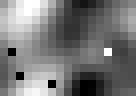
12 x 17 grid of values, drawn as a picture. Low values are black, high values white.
Lone odd cells: 4, 1 higher and 3 lower than their neighbours. Ninth with the highest average: top left. Stripes: none.
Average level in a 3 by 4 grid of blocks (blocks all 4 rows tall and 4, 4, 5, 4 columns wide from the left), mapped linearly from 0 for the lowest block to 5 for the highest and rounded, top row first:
5 3 0 2
3 2 1 1
3 4 0 1
